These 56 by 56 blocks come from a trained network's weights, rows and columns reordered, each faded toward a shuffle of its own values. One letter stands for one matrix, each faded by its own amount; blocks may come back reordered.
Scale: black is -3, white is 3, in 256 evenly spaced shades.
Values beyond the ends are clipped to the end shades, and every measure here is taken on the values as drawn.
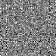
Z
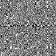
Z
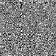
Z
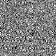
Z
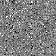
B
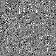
B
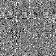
Z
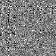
Z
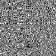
Z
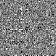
Z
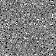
B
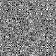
Z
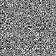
Z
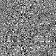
Z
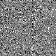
Z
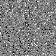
B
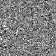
B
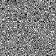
Z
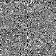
Z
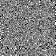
Z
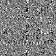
Z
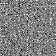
B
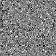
B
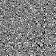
Z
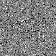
B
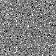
B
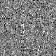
B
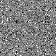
B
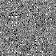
B
